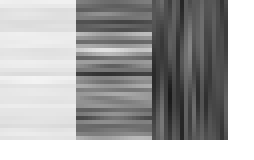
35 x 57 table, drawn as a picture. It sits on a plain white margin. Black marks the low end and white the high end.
The table splits into one row of 3 panels. Panel 1,1: very high, streaked across, faint in contrast. Panel 1,2: middling, streaked across, strong in contrast. Panel 1,3: low, streaked downward.
